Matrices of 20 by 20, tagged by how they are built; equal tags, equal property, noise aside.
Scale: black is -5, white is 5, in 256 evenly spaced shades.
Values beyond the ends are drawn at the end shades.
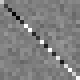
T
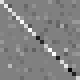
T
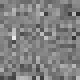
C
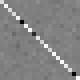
T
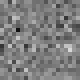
C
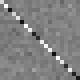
T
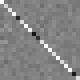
T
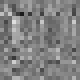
C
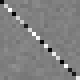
T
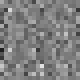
C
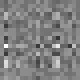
C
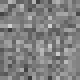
C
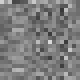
C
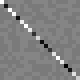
T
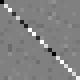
T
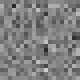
C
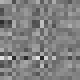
C
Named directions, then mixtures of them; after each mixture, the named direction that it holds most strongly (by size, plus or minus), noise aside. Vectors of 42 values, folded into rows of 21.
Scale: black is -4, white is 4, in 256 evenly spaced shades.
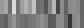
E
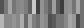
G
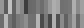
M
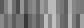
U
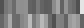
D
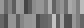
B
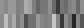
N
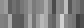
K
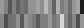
D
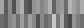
B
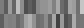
B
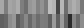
E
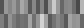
D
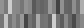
N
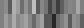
U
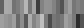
G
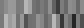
N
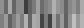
M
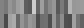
B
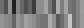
E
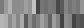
N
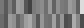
B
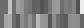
D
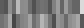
D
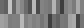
G
